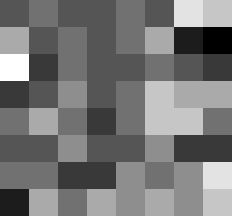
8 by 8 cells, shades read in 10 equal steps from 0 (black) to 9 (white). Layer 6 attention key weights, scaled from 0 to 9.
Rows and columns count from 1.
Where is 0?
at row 2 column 8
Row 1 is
3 4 3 3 4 3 8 7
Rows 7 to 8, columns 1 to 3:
4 4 2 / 1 6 4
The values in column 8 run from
0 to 8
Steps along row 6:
same up down same up down same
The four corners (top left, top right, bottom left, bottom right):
3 7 1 7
